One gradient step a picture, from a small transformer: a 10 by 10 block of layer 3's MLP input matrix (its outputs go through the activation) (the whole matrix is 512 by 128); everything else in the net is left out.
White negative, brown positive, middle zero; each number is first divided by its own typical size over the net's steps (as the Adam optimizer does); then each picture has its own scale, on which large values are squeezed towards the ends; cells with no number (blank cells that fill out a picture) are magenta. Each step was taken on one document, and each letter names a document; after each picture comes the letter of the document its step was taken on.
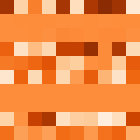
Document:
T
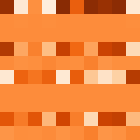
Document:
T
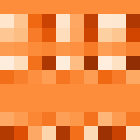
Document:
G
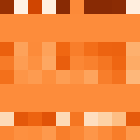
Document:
T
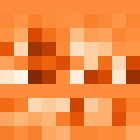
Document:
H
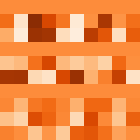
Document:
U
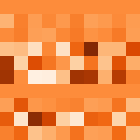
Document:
H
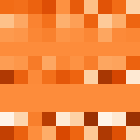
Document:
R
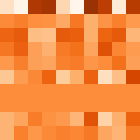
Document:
R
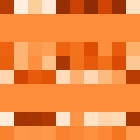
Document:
T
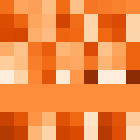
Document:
G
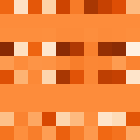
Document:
T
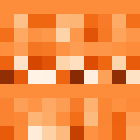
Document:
H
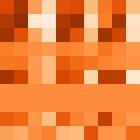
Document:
R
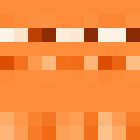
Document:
G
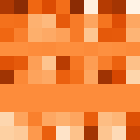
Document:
R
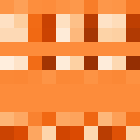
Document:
G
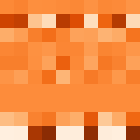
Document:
G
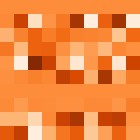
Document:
H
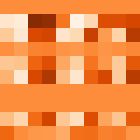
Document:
U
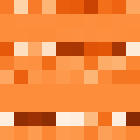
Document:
T
